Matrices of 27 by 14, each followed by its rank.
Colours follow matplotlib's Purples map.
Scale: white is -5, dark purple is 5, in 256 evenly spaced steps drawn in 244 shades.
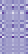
one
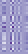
one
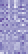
three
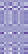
one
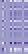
one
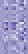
three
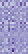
three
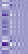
one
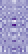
three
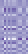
one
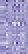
three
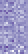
three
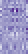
three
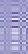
one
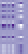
one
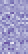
three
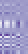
one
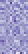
three
